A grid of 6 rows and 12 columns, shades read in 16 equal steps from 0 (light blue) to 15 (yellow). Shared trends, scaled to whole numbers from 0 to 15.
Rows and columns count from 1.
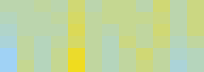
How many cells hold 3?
2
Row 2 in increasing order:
4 5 5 5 6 6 7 7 7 8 8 10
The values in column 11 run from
2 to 5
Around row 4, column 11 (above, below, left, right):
5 3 8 6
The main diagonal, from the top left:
5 5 5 6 14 6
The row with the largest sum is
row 2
